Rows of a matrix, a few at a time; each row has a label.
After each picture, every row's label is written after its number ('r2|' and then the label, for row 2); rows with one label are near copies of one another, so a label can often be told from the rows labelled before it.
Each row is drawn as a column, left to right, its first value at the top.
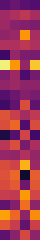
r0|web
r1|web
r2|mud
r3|web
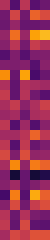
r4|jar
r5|mud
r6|jar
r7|mud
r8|mud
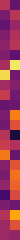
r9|jar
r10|web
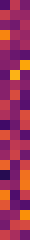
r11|mud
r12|jar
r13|web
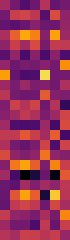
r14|jar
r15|mud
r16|mud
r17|mud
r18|jar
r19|mud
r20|web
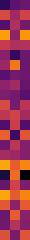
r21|mud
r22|web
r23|mud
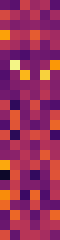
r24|mud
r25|web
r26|jar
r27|mud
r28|jar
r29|web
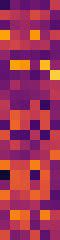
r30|mud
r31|web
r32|web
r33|mud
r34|web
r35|jar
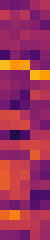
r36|web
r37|web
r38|web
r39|jar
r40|jar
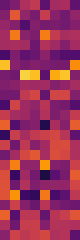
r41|web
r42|mud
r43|jar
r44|jar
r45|mud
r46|jar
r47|jar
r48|web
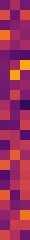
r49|mud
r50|jar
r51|web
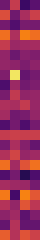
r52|mud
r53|jar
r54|mud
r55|mud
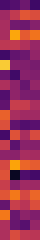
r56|web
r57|mud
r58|mud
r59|mud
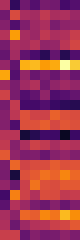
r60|jar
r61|mud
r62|web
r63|web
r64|web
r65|web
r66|web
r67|web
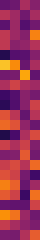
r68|web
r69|web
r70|jar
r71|mud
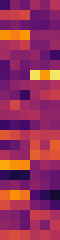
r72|mud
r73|mud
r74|mud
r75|jar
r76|jar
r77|jar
